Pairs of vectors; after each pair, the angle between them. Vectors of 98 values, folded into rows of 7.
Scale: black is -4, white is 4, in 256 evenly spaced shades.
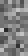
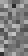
orthogonal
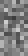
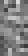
partly opposed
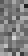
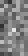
partly opposed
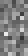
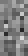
nearly opposite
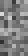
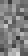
orthogonal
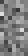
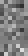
partly opposed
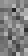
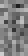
orthogonal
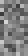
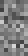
partly opposed
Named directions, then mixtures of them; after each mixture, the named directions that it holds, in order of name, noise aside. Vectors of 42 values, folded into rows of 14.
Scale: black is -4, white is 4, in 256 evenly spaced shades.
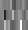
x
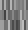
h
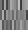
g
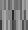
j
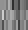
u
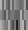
h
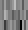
h, x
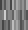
g, h, x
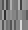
g, x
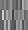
g, j, u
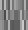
h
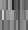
u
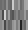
u, x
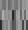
j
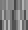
j, x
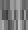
j, u, x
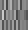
g, u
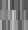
h, j, u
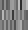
g, j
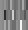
x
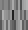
g, j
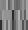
j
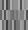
g, h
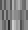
h, j, u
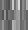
g, h, u
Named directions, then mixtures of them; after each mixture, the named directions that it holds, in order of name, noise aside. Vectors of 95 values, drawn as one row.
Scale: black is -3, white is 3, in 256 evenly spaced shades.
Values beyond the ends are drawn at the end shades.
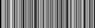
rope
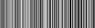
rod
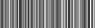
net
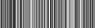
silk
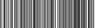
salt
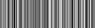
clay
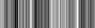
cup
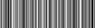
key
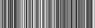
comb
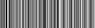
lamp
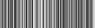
comb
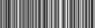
clay, key, lamp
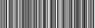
lamp, salt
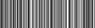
net, silk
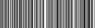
comb, net, rope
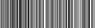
net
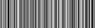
clay, key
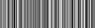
clay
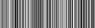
cup, net, rod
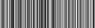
comb, key, rope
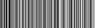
lamp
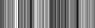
cup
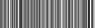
clay, net, salt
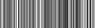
cup, net, rod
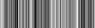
cup
